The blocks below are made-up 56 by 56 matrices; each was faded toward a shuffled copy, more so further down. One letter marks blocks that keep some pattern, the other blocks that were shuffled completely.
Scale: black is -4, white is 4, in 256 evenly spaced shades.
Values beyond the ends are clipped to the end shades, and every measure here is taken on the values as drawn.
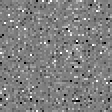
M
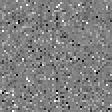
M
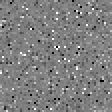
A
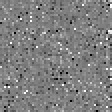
M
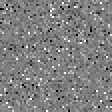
A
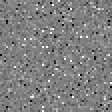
A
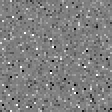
A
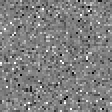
A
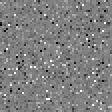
A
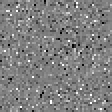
M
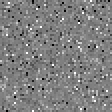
A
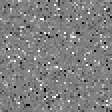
A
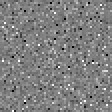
A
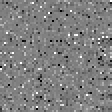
M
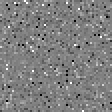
A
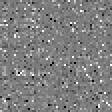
M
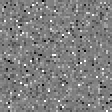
A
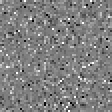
M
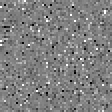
A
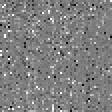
M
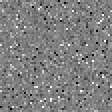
A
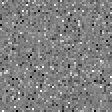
A
